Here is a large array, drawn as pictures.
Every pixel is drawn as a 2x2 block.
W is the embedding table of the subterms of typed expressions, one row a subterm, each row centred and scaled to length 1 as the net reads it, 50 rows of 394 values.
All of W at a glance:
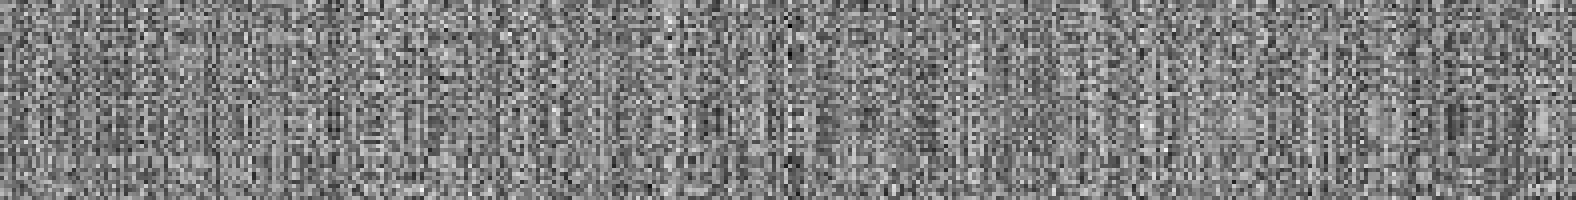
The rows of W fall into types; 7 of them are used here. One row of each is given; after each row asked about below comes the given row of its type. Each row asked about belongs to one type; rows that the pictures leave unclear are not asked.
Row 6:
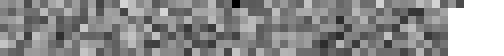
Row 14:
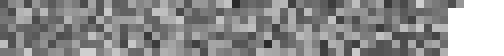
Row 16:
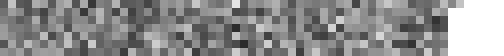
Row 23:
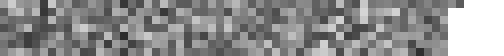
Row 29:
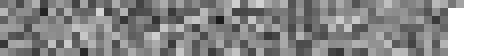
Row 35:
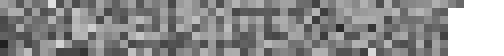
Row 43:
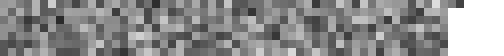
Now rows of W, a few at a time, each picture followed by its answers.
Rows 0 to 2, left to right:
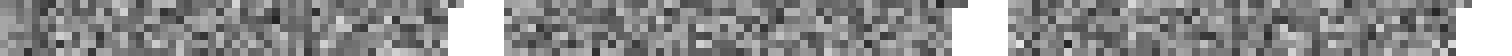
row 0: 29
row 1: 23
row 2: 6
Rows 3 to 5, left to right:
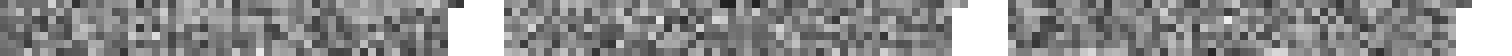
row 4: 16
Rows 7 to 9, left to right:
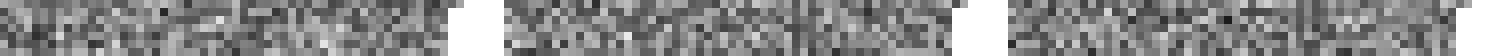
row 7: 14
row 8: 29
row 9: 29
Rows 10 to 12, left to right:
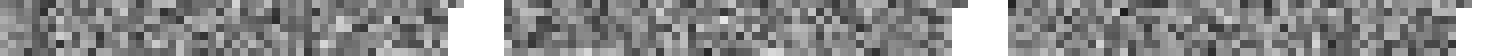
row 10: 29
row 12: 16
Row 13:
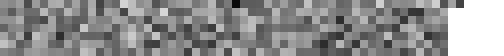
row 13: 6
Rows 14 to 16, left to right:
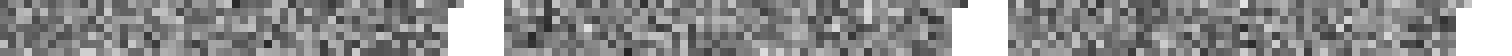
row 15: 23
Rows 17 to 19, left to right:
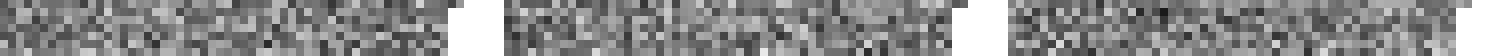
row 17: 14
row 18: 35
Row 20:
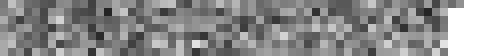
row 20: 23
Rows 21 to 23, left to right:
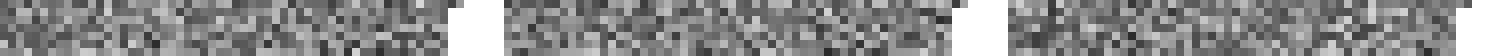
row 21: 14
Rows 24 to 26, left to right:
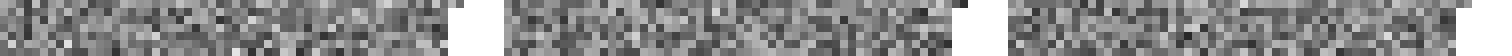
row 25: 43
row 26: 35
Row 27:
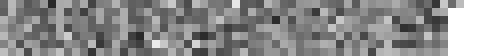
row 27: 16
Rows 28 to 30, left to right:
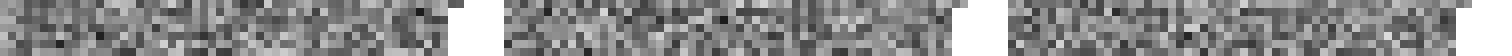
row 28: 43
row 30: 35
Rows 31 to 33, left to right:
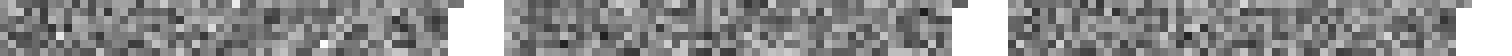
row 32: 43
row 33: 35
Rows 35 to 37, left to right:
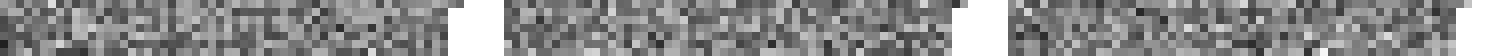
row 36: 14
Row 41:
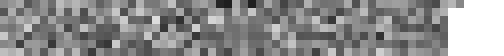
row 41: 16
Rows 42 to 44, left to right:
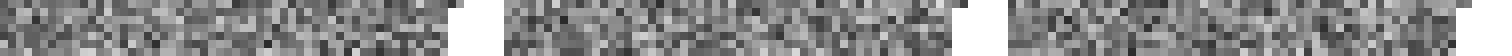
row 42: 14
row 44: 16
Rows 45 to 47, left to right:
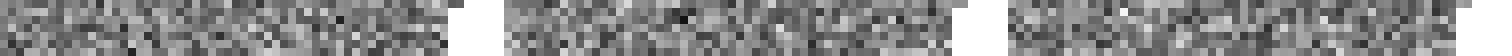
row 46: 29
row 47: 14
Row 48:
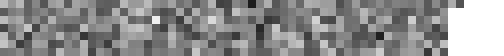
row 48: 6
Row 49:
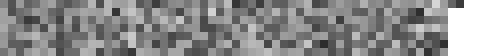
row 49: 43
